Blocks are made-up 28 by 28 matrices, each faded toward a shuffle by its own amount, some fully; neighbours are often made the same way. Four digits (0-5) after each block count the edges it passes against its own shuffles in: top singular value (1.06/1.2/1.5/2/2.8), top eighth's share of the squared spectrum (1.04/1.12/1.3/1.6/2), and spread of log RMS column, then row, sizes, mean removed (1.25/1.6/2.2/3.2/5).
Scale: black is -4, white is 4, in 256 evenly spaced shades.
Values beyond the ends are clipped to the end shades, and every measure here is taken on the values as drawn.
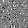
2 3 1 0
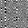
3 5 2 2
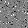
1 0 0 0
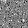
0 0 0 0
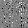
3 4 2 0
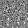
2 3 1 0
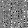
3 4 2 0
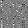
3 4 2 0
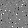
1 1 0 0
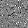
2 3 0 1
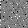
2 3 1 0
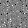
2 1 0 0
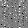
3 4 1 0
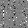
2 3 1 0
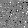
1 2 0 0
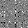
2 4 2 1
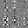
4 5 2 2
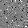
2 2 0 0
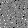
0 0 0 0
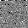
2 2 0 1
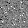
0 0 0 0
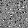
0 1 0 1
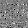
1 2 0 2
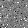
0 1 0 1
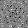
0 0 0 0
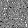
0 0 0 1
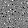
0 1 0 0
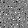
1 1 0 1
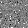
1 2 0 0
